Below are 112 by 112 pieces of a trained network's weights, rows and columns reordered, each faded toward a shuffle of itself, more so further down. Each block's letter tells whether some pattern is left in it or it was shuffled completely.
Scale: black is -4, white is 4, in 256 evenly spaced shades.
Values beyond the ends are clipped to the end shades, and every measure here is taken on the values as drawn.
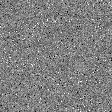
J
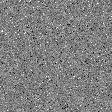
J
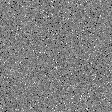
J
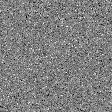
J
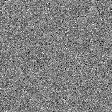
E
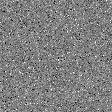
J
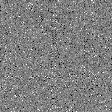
E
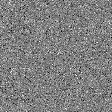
E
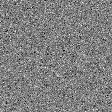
J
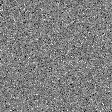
J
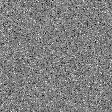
J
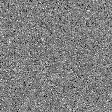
J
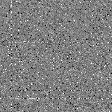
E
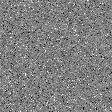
J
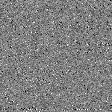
E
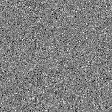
E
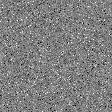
J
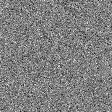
J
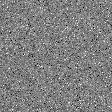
J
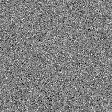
E
